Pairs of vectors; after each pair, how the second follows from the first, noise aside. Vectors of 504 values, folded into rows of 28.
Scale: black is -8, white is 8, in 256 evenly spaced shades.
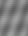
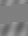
partly zeroed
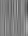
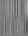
negated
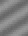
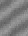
wrapped around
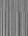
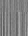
negated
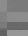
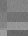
negated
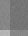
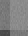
negated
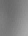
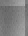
wrapped around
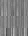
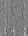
partly zeroed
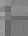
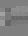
partly zeroed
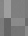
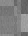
wrapped around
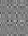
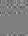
partly zeroed
